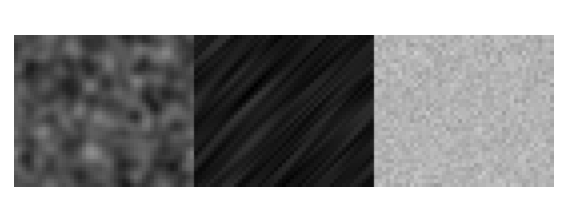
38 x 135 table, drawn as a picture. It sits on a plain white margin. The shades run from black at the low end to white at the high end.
The table splits into one row of 3 panels. Panel 1,1: low, blotchy. Panel 1,2: very low, slanting up to the right, faint in contrast. Panel 1,3: high, fine-grained, faint in contrast.
